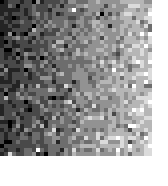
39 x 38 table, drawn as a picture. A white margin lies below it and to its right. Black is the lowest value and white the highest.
Odd rows or columns: none. Average level on the scale: 50%. Slope: up to the right. Ninth with the lowest average: top left.
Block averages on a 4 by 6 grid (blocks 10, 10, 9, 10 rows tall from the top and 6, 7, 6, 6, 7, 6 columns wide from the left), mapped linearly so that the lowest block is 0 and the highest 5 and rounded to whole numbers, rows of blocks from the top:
0 1 2 3 3 5
0 1 2 3 4 5
1 1 2 3 4 5
0 1 2 3 4 5
